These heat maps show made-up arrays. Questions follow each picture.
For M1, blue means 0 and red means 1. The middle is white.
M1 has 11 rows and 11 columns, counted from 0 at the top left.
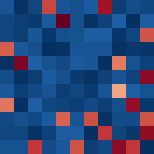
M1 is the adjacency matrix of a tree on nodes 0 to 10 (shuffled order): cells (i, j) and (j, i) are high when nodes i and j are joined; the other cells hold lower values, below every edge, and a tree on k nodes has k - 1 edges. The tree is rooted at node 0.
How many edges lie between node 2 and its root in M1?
4
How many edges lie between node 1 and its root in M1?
6
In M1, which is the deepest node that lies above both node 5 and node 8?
10
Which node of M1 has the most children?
10
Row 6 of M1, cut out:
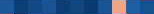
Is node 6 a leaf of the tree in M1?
yes
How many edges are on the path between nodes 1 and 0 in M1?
6
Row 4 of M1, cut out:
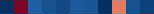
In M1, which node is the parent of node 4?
8
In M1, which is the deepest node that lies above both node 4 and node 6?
8
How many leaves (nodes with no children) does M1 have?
5
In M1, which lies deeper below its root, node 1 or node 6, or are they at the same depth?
node 1
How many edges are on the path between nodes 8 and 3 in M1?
5
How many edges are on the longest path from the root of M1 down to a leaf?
6
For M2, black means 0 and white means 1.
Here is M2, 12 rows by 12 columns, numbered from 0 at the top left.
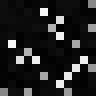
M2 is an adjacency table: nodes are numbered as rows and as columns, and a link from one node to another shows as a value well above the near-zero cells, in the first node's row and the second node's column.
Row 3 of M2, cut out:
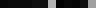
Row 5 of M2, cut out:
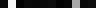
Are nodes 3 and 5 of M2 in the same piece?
yes
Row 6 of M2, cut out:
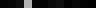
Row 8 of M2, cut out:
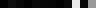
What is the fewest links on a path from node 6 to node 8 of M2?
3
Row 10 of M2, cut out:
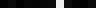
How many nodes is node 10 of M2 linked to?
1
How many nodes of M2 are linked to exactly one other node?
6
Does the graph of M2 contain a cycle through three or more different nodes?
no
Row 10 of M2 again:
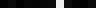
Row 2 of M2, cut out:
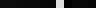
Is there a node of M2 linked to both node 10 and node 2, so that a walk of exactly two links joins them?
yes
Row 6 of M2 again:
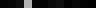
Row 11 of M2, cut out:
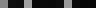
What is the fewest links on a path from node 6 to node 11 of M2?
2
